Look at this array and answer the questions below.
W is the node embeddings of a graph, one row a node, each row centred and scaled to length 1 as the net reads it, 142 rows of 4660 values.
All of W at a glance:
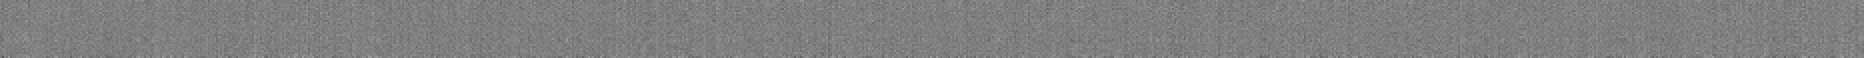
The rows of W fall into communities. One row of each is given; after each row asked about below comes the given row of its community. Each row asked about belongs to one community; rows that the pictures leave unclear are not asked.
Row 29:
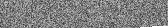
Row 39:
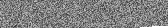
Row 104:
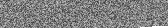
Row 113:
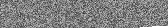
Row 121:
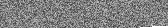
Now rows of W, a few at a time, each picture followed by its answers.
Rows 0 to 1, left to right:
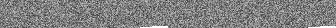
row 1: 39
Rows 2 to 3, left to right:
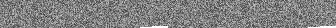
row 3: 121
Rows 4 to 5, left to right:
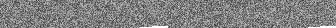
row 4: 121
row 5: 121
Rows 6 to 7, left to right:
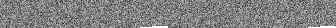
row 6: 39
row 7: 104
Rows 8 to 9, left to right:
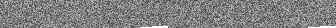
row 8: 29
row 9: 113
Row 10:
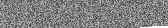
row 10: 39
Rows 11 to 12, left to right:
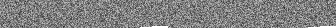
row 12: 29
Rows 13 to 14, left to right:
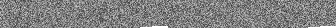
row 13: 39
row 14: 29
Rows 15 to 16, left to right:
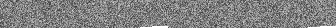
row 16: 113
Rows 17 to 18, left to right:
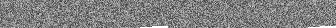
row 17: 29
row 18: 121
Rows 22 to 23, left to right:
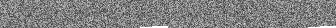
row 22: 104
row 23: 113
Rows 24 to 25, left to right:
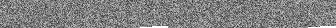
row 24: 104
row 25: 121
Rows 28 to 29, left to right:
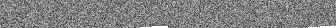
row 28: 104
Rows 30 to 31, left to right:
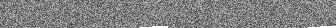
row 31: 113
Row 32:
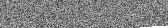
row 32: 39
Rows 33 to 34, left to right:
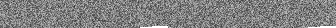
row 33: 39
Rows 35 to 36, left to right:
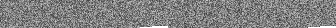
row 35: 121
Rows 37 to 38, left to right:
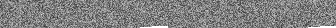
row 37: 121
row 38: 121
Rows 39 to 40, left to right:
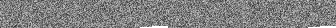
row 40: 39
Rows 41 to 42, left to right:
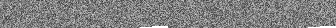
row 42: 121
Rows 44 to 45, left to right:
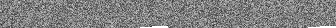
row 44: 104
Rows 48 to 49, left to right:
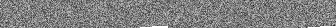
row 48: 121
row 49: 113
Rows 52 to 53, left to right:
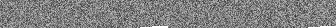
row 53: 39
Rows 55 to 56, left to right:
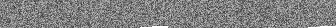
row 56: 113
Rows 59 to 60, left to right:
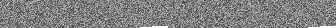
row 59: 113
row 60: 39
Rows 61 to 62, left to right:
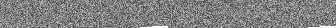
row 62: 121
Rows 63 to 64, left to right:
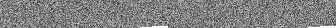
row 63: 104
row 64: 104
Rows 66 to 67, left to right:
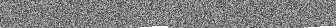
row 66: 104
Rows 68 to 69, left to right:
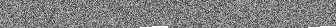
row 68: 121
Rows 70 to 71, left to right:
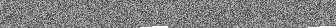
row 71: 104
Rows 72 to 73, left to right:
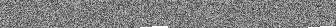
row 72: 39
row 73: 104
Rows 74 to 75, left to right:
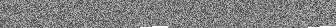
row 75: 113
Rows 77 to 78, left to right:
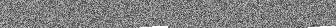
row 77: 113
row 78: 39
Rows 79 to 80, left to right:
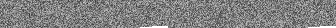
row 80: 104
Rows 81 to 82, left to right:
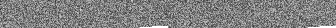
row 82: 121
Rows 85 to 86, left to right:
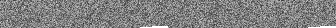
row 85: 39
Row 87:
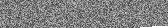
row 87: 39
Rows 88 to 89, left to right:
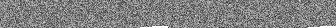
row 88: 104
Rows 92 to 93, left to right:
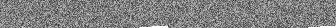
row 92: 113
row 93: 29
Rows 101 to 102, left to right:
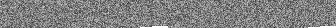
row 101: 104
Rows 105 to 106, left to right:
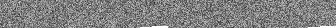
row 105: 104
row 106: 121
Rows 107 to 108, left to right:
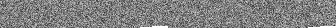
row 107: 39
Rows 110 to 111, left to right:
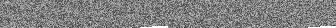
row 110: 29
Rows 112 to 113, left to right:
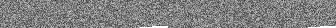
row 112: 121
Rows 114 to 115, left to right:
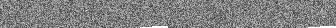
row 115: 104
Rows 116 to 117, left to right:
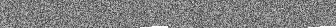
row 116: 39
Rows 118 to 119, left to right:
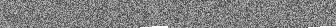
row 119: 39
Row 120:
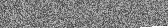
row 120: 121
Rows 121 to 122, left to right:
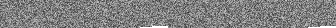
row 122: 39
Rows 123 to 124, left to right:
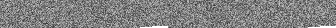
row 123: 113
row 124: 121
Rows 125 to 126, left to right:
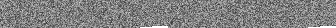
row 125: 39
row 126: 104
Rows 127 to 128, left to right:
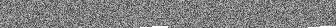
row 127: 113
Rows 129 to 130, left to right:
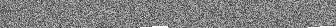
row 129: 29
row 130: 121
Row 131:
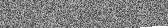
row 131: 39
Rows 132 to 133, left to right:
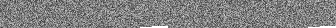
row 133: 121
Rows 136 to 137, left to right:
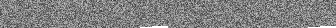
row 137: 121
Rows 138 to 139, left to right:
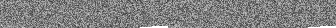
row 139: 29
